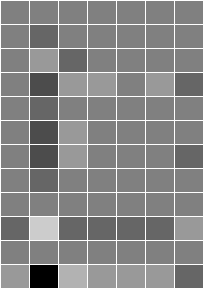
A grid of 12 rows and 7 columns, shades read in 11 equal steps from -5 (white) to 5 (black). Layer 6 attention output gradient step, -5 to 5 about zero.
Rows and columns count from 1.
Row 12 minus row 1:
-1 5 -2 -1 -1 -1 1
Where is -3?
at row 10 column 2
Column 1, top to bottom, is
0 0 0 0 0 0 0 0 0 1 0 -1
